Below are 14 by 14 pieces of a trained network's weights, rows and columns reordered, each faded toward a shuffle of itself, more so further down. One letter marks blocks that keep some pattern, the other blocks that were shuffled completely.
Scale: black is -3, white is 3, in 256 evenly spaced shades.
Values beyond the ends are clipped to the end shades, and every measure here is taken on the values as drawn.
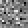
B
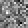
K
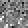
K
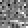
K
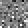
K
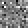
K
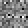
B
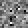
B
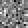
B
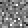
K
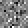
K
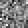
K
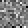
B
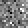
K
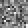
K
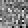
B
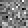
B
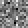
K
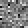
K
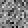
B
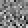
B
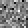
K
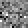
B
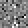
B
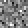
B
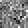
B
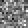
K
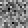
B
